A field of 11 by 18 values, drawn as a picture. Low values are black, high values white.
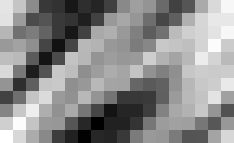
Roughest part: middle left. Ninth with the lowest average: bottom middle. Grain: diagonal, up to the right.
